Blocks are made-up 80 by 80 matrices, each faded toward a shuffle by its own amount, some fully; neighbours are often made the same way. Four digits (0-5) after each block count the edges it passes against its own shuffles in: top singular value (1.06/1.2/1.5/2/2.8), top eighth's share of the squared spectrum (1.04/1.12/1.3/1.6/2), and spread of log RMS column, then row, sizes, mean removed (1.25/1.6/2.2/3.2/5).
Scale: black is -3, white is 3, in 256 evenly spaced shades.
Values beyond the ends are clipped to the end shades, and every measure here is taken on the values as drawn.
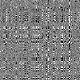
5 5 4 3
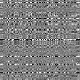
5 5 3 4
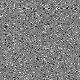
2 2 1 2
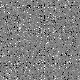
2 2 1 2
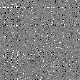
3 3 2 2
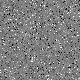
0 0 0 0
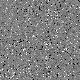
1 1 1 0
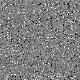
1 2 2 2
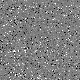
1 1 1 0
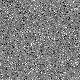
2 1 0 0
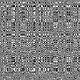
5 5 3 4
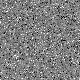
0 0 0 0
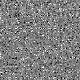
3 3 0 1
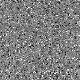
3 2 1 1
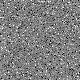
0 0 0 0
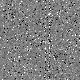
2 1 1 0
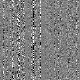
3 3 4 0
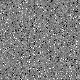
1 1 2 0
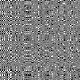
5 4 3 3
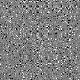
4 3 2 2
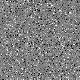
3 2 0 1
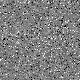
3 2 0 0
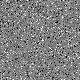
0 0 0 0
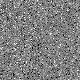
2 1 1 0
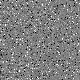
2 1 0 0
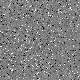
0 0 0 0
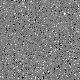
2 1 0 0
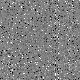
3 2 1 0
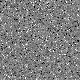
0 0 0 0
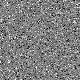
1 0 0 0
